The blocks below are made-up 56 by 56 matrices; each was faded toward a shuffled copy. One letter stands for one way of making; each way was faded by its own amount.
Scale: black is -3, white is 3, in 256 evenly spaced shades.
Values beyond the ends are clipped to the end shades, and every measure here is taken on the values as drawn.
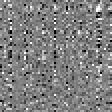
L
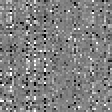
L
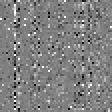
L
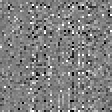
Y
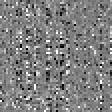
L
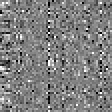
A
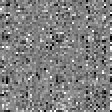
Y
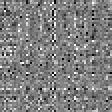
A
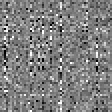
A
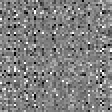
L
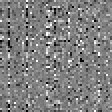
L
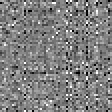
A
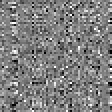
A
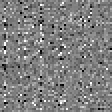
Y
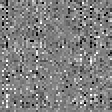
Y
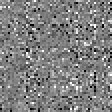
Y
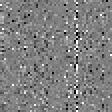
L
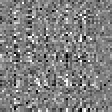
A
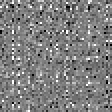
Y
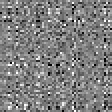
A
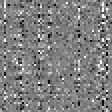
L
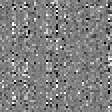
L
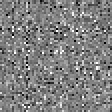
Y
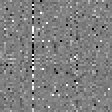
L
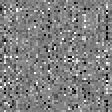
Y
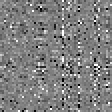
Y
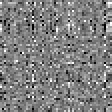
A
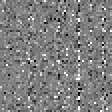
Y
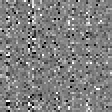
Y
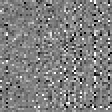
L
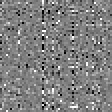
L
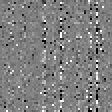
L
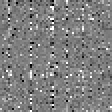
L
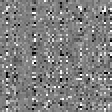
L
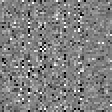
Y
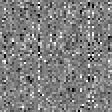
L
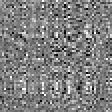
A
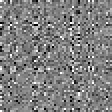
A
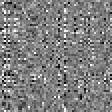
A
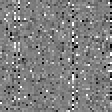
Y
